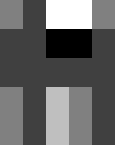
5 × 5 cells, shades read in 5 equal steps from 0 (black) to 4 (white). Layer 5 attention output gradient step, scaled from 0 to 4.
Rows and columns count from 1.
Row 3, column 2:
1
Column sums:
8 5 11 9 6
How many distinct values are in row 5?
3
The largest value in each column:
2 1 4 4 2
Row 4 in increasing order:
1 1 2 2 3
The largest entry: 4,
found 2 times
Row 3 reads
1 1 1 1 1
